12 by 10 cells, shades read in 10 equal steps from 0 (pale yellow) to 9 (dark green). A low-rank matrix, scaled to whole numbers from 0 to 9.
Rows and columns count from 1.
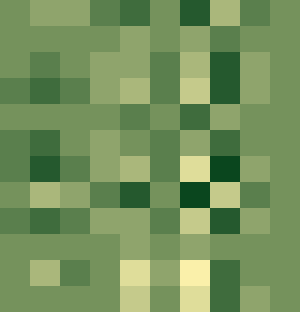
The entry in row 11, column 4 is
5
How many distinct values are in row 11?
7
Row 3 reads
5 6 5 4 4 6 3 8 4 5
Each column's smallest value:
5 3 4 4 1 4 0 2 4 5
